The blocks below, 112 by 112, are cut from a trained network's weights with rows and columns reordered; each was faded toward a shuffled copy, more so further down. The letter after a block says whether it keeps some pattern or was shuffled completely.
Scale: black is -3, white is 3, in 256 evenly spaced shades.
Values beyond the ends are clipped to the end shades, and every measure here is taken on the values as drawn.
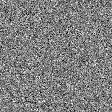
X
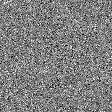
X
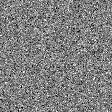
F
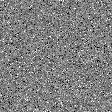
X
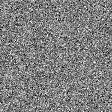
X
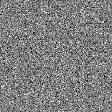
F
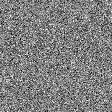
F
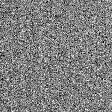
F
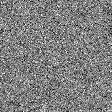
F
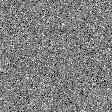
X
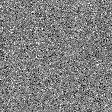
X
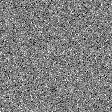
X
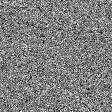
X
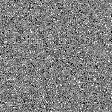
F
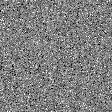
X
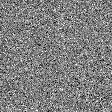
X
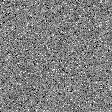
X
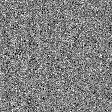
F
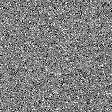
F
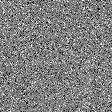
X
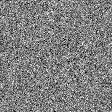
X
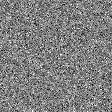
F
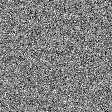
X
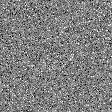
X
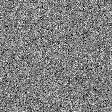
F
